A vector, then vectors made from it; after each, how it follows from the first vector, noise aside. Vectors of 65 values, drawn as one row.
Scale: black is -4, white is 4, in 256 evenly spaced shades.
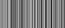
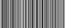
wrapped around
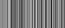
copied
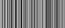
wrapped around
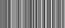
negated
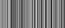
copied
